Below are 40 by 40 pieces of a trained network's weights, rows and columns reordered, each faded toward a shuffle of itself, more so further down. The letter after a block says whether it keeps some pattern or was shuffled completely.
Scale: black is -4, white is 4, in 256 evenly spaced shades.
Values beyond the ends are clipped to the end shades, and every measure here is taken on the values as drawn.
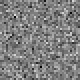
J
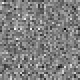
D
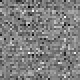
D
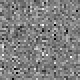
D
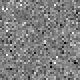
J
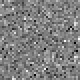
J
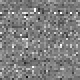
D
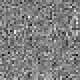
D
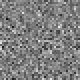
D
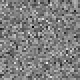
J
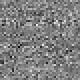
D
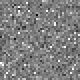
J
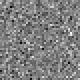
J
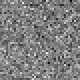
J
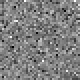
J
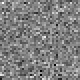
D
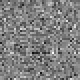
D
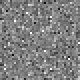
J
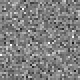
J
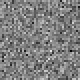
D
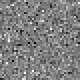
J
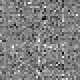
D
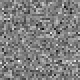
D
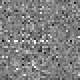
D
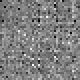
D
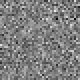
D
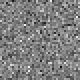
J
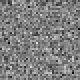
D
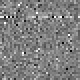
D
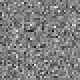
D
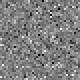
J
